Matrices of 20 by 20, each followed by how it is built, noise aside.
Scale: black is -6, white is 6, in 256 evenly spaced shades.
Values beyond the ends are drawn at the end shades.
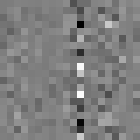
uneven columns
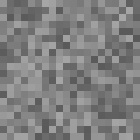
noise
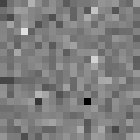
noise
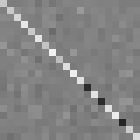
diagonal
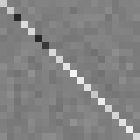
diagonal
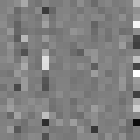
uneven columns
